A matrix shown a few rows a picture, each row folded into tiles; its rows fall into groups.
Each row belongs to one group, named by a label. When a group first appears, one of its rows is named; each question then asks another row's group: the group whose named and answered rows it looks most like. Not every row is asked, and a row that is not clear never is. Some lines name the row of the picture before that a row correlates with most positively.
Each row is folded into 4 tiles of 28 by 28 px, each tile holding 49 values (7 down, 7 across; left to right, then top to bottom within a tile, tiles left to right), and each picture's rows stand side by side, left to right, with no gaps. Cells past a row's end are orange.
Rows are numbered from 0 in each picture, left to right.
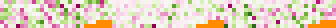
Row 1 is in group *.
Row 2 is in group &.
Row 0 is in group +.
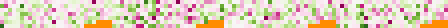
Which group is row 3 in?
&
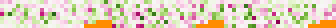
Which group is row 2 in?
&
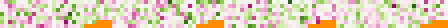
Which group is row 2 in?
&
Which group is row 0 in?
*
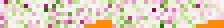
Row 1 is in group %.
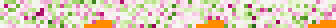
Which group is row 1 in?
*
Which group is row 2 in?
&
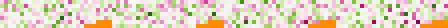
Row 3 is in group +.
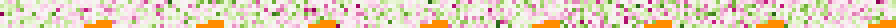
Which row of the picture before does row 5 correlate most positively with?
0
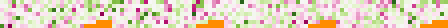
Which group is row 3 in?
+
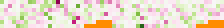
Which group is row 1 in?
&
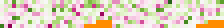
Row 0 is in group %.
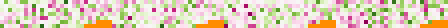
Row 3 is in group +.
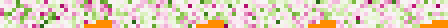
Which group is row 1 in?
+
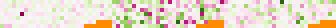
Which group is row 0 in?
%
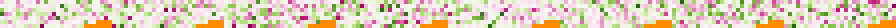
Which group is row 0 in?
*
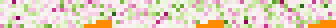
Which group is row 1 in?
*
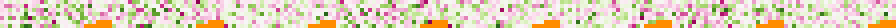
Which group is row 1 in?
*
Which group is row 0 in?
&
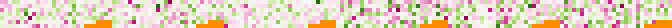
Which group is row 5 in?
+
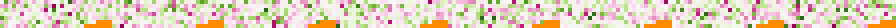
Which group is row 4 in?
*
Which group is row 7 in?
%
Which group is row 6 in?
*
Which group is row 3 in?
&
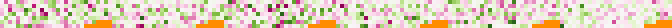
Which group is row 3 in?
&
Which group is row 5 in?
&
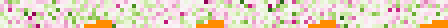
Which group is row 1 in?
&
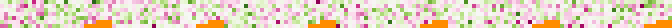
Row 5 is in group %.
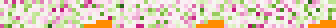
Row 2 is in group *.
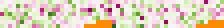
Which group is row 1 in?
&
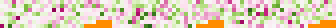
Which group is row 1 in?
*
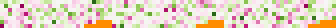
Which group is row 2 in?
%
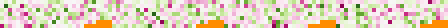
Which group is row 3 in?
&
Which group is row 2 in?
%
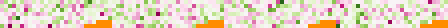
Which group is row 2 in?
+
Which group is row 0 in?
%
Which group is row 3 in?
&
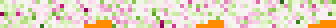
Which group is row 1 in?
%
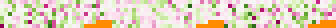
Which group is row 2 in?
&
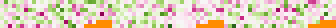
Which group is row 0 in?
%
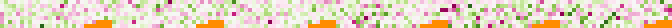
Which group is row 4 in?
&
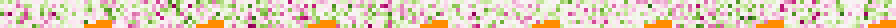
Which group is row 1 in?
+
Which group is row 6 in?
&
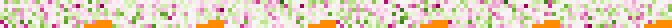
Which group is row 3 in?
+
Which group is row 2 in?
+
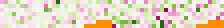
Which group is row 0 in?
+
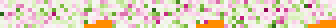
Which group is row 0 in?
*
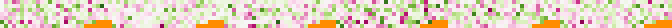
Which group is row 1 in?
%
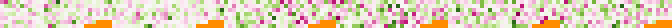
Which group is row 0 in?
+
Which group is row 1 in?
*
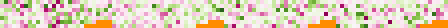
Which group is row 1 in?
*
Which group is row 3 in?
&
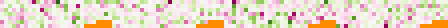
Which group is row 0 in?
+
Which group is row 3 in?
%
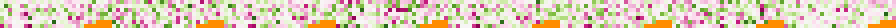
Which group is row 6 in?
+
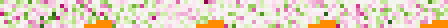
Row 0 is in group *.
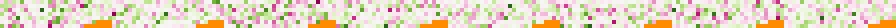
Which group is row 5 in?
&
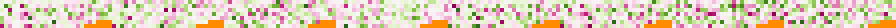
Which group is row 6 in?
%
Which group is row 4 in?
&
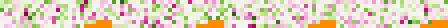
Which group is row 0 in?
*
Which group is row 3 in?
+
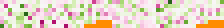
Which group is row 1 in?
+
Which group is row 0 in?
&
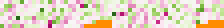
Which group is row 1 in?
*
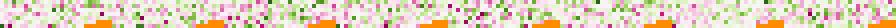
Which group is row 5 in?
%
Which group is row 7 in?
*
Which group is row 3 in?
%
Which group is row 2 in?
&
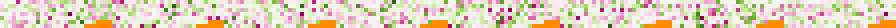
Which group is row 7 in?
%
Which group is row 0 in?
+
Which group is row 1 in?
*
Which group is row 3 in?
+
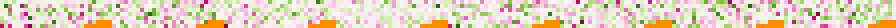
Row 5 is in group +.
